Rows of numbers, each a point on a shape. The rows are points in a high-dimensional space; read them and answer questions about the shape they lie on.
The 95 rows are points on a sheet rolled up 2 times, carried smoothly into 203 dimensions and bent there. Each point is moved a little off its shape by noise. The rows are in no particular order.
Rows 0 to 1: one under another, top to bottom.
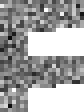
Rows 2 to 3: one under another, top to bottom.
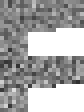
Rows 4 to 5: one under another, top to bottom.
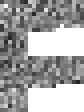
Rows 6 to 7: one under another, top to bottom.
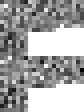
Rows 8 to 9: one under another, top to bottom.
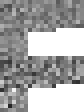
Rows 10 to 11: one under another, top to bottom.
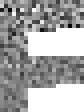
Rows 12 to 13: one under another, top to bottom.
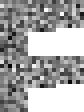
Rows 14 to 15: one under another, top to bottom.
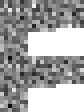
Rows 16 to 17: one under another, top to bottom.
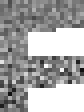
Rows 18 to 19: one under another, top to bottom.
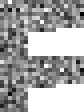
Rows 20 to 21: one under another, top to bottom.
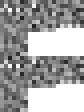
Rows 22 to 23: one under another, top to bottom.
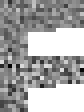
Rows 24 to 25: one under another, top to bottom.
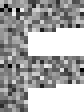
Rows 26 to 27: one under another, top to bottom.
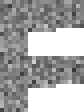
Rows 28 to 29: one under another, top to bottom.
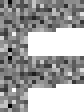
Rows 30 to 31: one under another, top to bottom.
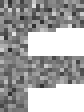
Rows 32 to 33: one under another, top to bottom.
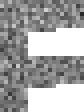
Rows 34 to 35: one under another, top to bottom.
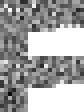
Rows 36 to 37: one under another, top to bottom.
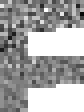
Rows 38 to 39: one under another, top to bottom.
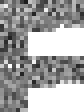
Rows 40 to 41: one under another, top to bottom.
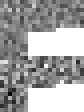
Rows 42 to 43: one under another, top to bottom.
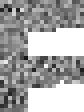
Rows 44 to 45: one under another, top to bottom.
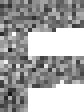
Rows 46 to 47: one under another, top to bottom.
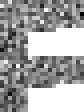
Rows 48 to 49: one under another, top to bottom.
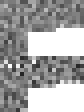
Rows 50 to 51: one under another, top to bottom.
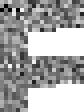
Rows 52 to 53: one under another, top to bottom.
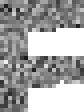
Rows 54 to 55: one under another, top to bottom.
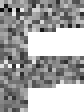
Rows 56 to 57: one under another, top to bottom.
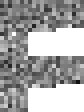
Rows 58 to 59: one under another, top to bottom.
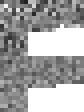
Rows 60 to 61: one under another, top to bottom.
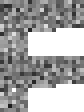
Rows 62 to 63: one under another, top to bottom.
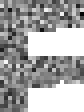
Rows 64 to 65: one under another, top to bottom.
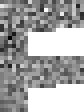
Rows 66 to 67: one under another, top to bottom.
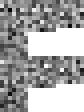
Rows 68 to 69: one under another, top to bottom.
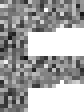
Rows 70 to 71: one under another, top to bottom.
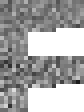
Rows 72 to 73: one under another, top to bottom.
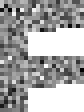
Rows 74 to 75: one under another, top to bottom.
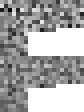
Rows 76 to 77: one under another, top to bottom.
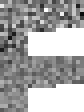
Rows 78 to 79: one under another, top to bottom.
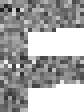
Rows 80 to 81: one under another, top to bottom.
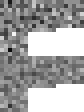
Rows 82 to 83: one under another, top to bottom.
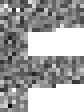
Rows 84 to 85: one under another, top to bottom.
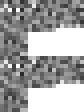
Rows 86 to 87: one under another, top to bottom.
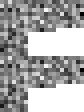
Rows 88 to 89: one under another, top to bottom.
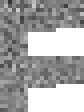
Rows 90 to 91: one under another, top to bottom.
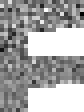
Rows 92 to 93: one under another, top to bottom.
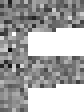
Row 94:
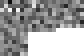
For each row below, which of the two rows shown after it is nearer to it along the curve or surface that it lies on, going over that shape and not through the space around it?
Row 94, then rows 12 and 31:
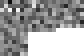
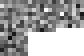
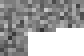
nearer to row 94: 12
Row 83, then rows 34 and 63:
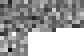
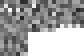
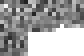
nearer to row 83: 34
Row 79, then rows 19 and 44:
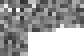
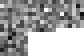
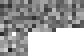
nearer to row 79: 19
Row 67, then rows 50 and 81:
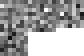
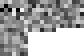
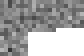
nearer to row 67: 50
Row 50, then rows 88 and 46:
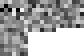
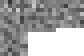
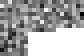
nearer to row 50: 46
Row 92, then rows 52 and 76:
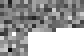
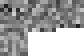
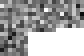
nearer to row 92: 52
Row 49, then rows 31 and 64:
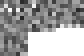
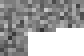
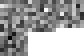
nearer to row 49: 64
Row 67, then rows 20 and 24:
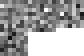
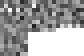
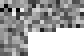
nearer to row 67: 24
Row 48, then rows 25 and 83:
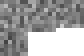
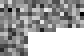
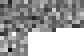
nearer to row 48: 83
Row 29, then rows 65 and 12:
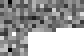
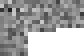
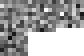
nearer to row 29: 65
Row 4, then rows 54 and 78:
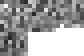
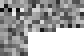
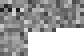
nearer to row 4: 54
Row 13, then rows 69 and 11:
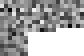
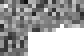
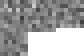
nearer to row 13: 69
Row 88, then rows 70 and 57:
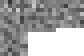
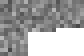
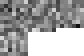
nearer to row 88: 70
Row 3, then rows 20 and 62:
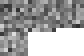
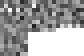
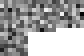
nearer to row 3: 20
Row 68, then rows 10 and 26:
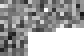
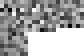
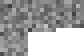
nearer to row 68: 10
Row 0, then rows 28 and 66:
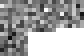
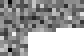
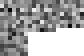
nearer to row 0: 66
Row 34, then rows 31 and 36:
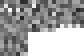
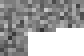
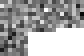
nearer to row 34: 36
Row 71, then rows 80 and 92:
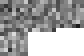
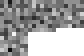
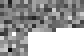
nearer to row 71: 92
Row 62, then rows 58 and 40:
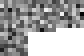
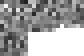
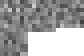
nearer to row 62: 58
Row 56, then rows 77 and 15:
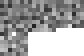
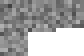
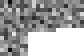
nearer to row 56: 15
